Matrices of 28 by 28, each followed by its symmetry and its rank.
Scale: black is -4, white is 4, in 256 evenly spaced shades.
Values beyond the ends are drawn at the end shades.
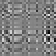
neither, rank two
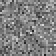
antisymmetric, full rank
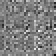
neither, rank five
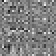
neither, rank five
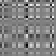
neither, rank one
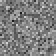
symmetric, full rank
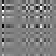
neither, rank one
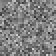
antisymmetric, full rank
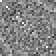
symmetric, full rank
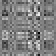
neither, rank two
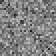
symmetric, full rank
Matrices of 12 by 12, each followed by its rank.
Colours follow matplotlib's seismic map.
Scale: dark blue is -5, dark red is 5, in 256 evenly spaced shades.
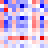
two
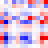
two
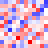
full rank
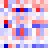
two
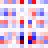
two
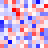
full rank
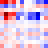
two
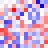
full rank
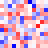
full rank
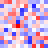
full rank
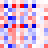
two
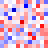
full rank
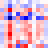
two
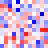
full rank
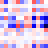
two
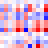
two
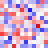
full rank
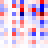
two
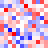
full rank
